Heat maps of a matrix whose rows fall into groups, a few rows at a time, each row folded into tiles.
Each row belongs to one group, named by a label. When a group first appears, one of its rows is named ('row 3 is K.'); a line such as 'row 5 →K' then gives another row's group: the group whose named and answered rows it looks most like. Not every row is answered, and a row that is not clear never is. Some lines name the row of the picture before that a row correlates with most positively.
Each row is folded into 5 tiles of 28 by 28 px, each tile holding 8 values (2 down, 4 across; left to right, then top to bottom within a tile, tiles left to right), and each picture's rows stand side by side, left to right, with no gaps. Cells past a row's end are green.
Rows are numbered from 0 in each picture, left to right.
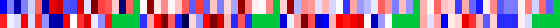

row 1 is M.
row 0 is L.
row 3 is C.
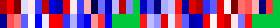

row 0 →C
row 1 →L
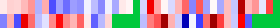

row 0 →M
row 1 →M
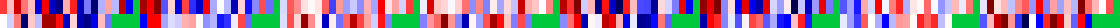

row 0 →C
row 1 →C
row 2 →M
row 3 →M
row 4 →C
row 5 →C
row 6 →L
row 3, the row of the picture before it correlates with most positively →1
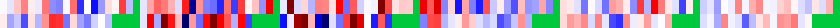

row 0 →C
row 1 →M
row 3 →C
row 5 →L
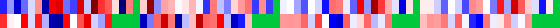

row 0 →L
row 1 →M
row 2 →L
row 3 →L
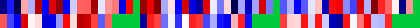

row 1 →C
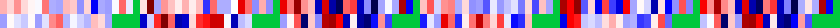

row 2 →C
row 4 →C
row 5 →C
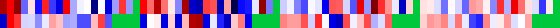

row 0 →C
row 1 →C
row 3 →L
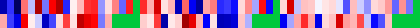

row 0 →L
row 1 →C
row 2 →M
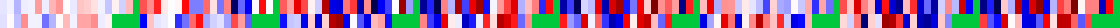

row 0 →L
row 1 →C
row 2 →C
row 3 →L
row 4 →L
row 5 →M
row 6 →C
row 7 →L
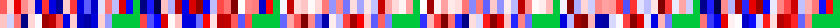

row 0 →C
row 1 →L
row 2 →M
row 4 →M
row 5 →L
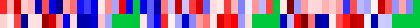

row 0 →C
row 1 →L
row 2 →M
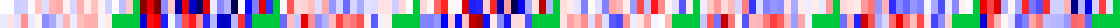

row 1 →C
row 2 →M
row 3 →C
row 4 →L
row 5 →M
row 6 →M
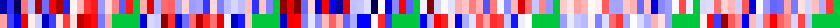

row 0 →L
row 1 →M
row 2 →C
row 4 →C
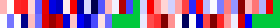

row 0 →C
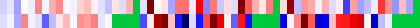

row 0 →L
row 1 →M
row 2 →M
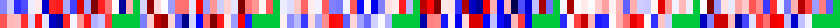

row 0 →L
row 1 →M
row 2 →C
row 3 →C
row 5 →M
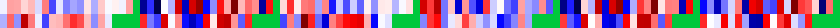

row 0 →M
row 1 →L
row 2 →M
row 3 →C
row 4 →L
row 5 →L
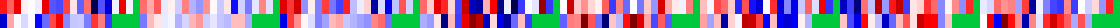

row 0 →C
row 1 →C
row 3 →C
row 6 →L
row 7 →M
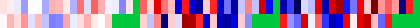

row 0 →L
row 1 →C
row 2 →L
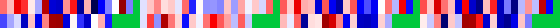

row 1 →M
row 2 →C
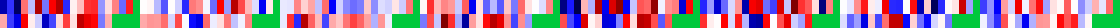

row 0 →L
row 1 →L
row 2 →M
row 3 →M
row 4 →L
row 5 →L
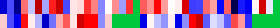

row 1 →C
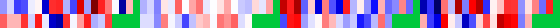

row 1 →L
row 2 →C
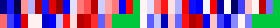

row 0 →L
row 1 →C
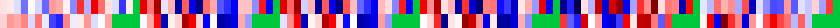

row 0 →L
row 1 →C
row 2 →C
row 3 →C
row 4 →L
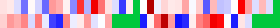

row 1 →M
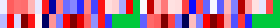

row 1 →M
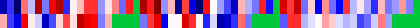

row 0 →L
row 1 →C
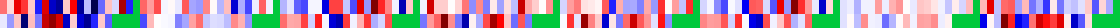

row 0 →C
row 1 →C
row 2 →L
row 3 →M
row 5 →L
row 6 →L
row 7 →M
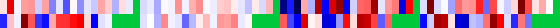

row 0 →M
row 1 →L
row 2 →L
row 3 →M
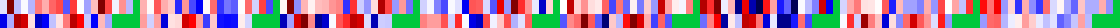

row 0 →M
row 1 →C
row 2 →M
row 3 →L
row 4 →M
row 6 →M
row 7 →C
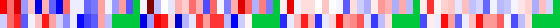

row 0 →C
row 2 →M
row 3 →M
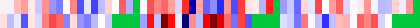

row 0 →C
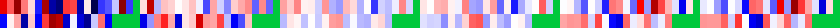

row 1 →M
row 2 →C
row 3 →C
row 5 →L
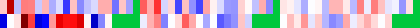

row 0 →M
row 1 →C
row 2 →L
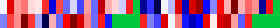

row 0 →M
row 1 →L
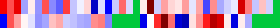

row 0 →C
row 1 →M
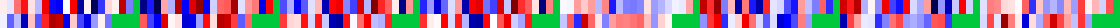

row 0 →C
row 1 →L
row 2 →L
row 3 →L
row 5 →C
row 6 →C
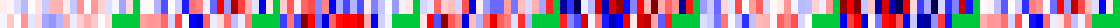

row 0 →L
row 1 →L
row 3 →M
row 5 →L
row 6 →C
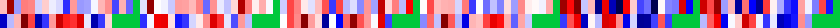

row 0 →M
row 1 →M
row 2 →M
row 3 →M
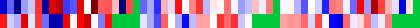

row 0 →L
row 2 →L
